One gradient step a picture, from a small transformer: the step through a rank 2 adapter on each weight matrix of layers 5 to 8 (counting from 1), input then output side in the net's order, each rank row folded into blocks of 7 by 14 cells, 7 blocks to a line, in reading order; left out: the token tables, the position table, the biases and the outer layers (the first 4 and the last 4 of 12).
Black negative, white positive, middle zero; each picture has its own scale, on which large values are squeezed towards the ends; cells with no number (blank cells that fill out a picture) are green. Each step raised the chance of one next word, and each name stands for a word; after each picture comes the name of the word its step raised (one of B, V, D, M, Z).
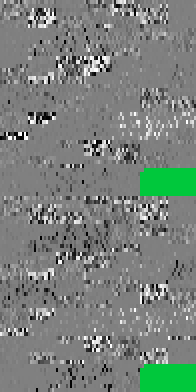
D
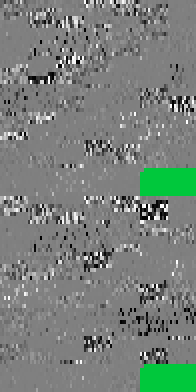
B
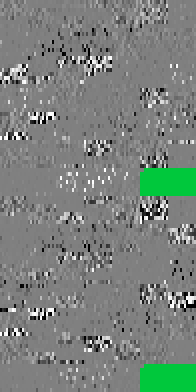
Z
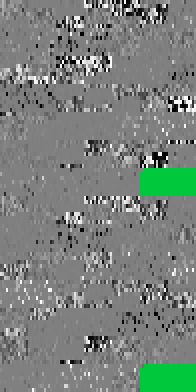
B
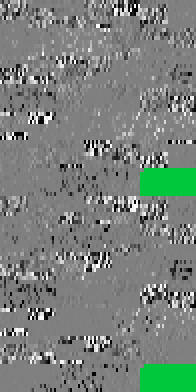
D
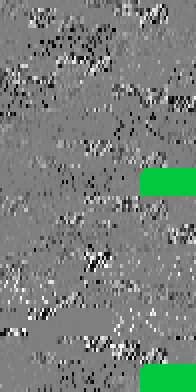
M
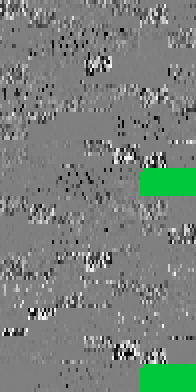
M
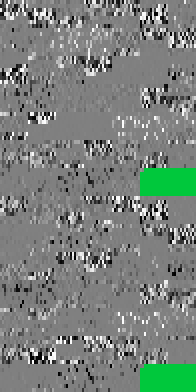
D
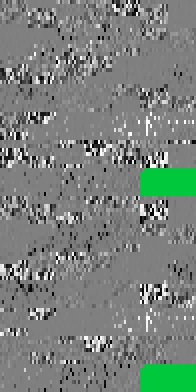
D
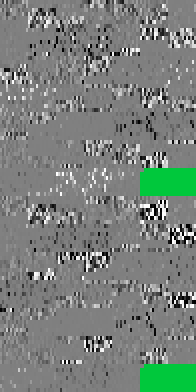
Z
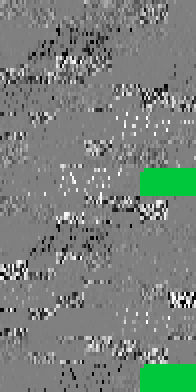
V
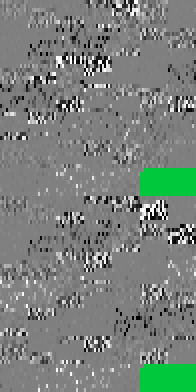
B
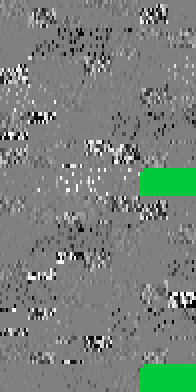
Z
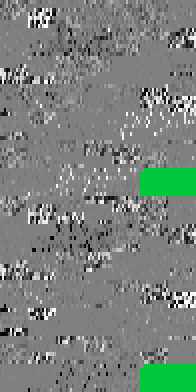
V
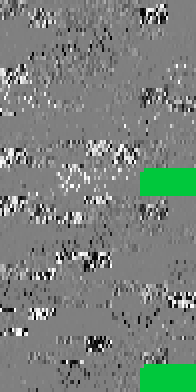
Z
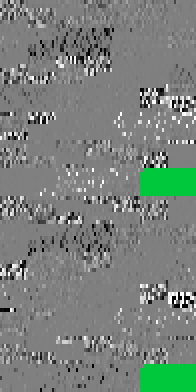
V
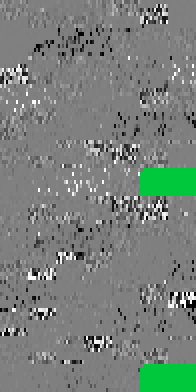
Z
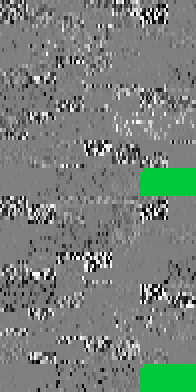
D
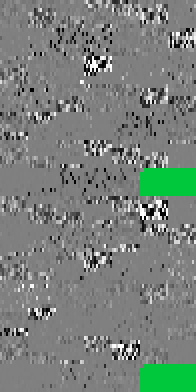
M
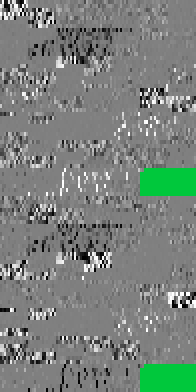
V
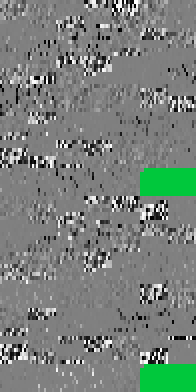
B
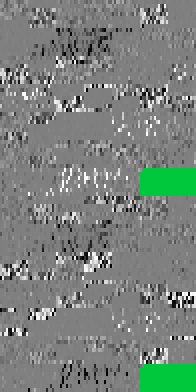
V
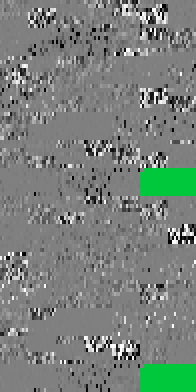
M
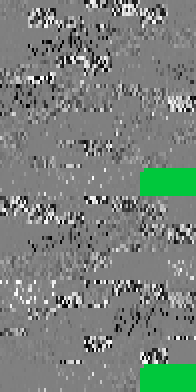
B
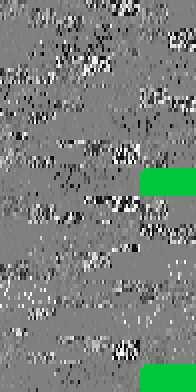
M
